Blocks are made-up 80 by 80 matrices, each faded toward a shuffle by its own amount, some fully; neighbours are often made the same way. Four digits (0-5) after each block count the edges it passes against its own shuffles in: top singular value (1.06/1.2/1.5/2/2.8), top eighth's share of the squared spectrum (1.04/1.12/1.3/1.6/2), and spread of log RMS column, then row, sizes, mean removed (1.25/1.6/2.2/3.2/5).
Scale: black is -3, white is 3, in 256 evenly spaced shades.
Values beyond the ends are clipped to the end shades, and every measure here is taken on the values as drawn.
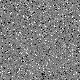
1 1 1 0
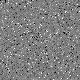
0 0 0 0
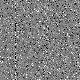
2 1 1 0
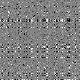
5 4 3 3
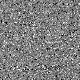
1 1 0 2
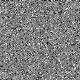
1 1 0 2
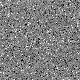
0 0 0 0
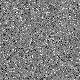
0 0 0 1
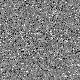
0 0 0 1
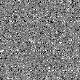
1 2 0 3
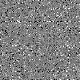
3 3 1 2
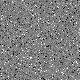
0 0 0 0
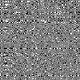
4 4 2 3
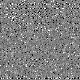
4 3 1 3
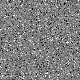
2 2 0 1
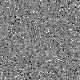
1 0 0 0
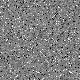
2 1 0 0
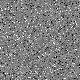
0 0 0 0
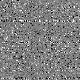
3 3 1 2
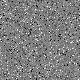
0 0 0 0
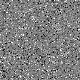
2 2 0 1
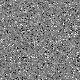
2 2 0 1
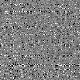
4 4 1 3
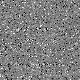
2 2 0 1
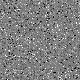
3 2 0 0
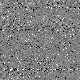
2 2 0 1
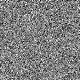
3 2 0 1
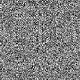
4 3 2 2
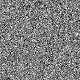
2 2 0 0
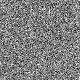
2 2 0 0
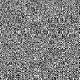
4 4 2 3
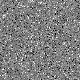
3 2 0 0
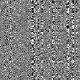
4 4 4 2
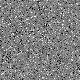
2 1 0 0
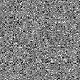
4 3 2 2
